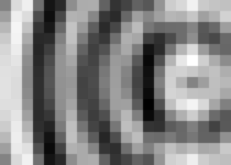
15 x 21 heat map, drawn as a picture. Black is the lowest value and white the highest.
The ninth with the lowest average is the centre. Rings spread out from the middle right. Streaks run downward. The middle right is the ninth with the highest average.
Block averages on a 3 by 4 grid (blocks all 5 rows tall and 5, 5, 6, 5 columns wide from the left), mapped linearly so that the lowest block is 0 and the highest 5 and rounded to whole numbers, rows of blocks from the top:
2003 | 2005 | 2002
